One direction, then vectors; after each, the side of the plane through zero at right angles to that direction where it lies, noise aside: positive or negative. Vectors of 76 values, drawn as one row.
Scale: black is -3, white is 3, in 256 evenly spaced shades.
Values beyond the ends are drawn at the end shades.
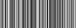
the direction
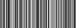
negative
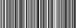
negative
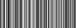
negative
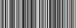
positive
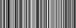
negative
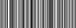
positive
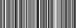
negative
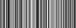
negative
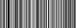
negative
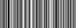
negative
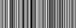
positive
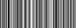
negative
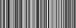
negative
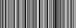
positive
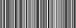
negative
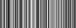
negative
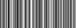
negative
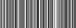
negative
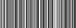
negative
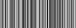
positive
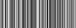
positive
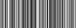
positive
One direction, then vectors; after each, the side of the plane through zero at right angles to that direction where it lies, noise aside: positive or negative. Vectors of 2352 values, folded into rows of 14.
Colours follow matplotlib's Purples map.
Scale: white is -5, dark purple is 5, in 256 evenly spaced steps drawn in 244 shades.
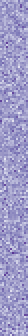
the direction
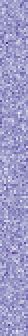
positive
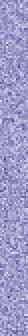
negative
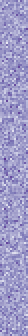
negative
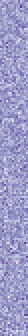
positive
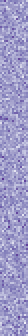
negative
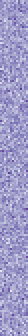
positive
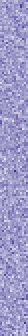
positive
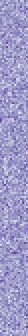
positive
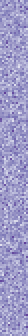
positive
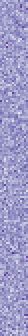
positive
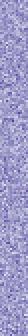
negative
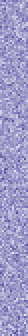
negative
